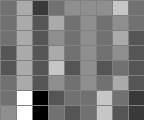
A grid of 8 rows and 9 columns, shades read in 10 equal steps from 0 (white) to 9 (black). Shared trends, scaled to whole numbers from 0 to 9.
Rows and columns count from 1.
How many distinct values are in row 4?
4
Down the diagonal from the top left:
5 3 6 3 6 4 2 6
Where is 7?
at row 1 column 3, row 7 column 9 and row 8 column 9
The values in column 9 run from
5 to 7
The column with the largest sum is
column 3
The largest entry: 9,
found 2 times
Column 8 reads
2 4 3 4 5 3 5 6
